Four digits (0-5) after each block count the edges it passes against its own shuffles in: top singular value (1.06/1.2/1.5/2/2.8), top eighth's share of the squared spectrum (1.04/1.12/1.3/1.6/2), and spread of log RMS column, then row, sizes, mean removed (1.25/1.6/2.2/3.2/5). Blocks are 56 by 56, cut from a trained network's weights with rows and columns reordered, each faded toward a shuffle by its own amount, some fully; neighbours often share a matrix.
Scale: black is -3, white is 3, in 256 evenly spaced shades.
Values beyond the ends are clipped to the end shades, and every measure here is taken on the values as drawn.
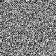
2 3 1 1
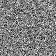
1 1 0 0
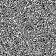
0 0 0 0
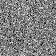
0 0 0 0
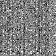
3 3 0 2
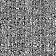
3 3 0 2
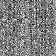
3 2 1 2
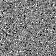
0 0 0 0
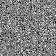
0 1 0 0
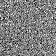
0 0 0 0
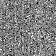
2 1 0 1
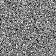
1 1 0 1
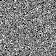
0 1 0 0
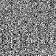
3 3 1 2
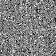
0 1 0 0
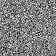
0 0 0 0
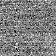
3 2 2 0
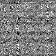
3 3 2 0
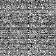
3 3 3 0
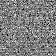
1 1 1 0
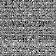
3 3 3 1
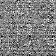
3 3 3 0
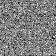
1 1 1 0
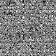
2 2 2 0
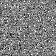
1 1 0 0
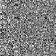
2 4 2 2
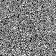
1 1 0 0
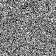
1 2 0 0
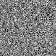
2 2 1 0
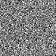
3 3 0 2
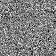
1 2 0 0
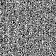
1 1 0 0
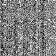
3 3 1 2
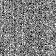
2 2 0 1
